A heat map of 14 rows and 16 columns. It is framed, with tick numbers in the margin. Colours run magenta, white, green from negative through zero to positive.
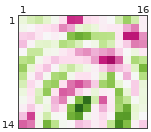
Histogram: bell-shaped. Odd rows or columns: none. Rings: centred on the bottom middle. Calmest part: top left.
